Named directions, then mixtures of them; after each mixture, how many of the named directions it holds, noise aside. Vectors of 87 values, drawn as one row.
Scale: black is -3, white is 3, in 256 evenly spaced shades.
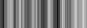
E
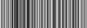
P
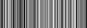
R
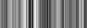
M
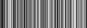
two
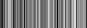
two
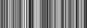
two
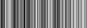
three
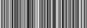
two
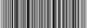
two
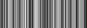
two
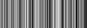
three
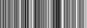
three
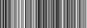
three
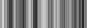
two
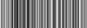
one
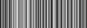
one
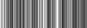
two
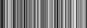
two
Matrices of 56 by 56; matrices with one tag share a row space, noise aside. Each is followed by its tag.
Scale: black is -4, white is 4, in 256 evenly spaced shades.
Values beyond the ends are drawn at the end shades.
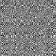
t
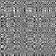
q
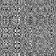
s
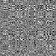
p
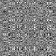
p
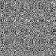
t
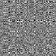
p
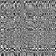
q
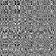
s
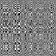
s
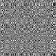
t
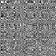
q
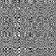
s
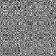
s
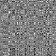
p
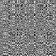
p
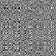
s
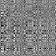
q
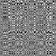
p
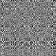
t
